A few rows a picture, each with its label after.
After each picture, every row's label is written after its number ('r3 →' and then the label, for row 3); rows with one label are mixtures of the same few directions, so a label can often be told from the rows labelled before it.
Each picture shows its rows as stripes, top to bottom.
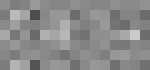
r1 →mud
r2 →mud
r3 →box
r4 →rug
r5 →box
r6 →box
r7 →mud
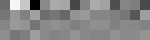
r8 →mud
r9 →rug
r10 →mud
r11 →mud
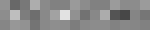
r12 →mud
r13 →box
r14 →mud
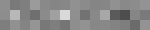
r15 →mud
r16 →box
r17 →rug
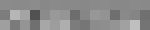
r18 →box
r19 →mud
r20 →rug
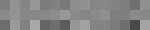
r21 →rug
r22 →box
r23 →rug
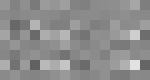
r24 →rug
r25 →box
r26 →mud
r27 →rug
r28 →box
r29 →box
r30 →rug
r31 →box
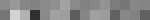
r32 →box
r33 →mud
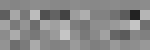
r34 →mud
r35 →rug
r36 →rug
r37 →box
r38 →mud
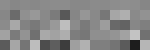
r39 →rug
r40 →box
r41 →box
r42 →rug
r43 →rug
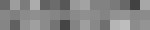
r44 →rug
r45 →box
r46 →box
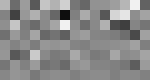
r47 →rug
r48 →box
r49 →box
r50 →rug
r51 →rug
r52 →mud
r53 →rug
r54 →mud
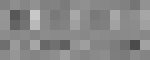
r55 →rug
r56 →mud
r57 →mud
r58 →rug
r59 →rug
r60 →box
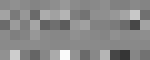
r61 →box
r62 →rug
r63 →rug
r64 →mud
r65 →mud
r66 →box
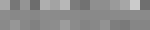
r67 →rug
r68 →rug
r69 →box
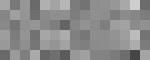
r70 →rug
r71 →mud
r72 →box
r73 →rug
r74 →rug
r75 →rug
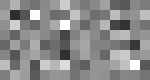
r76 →box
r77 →mud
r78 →box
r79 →box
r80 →rug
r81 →box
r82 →rug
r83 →mud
